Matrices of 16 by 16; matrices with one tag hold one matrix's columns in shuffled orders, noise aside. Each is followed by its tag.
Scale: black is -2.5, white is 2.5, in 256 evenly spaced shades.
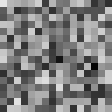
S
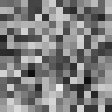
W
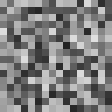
S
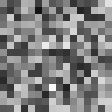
W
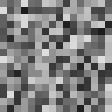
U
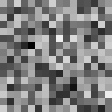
U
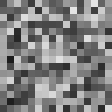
U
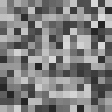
U
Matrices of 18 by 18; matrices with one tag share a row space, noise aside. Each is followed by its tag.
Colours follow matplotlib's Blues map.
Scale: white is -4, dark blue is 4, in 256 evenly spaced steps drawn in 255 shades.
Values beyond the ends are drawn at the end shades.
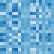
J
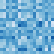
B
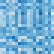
B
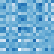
B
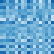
B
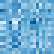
J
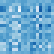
J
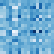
J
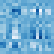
J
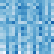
B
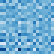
B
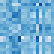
J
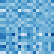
B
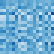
B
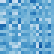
J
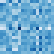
J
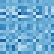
B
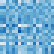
B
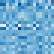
B
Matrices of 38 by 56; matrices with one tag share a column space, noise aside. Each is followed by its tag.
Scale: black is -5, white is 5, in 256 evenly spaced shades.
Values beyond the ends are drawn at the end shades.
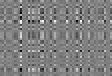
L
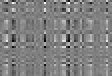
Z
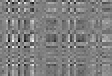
Z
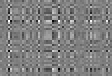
L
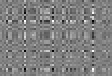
L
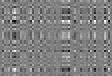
L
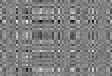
L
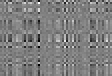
Z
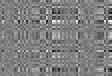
L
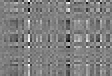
Z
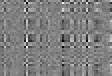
Z
